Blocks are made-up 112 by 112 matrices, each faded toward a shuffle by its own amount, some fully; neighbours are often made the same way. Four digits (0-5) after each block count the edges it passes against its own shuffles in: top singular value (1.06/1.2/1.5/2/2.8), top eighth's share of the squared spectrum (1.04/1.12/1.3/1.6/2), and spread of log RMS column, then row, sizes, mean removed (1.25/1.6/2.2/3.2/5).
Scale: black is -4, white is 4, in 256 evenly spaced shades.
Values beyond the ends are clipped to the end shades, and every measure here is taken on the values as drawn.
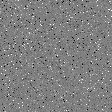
0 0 0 0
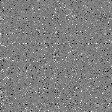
2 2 2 2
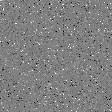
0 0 0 0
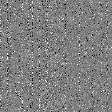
2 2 3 0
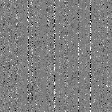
3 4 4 0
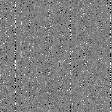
3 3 3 0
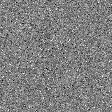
0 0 0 0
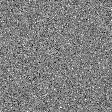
0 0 0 0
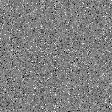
3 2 1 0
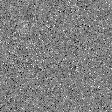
3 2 0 0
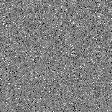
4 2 1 0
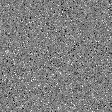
0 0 0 0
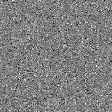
3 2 0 1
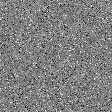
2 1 0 0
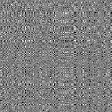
5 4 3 3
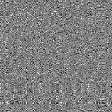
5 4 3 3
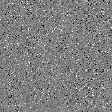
3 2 1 0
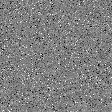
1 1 0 0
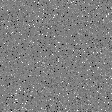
0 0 0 0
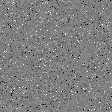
1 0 0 0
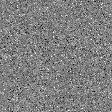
3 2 1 0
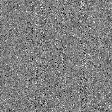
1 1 3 0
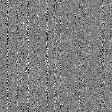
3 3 4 0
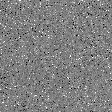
2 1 0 0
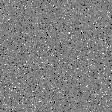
1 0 0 0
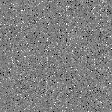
3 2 1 0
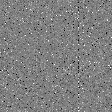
3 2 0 0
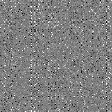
4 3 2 1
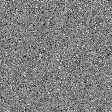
0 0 0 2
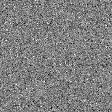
0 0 0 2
